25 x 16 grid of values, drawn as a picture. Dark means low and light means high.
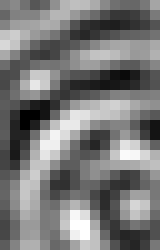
Rings: centred on the bottom right. Mirror symmetry: none. Odd rows or columns: none. Slope: none.
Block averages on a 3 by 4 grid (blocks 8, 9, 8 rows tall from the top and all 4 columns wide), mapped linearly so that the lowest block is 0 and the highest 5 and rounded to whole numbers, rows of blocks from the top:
4322
0534
5432
